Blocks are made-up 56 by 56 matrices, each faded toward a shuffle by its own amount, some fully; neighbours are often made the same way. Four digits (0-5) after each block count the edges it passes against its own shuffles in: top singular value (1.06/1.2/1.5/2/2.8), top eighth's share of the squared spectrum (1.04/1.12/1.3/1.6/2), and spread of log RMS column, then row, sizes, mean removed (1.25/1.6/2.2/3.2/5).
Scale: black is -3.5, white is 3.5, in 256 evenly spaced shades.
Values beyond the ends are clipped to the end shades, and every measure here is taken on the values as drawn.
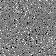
1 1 0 0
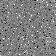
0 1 0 0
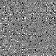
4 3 2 2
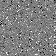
2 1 0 0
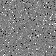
0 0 0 0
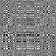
4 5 3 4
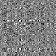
4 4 2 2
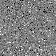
2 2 0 0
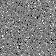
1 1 0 0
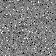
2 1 0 0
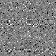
3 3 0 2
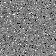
2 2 0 0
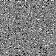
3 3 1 1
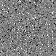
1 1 0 0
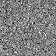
0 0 0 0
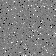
0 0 0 0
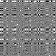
5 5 3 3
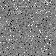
2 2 0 0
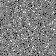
2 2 0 0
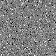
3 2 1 0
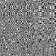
4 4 2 2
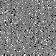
3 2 1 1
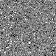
3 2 1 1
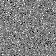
0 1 0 0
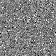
1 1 0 0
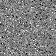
0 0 0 0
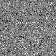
2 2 0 1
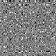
4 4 2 2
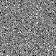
3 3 1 1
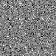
3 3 1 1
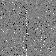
2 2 1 0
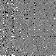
2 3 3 2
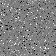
0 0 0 0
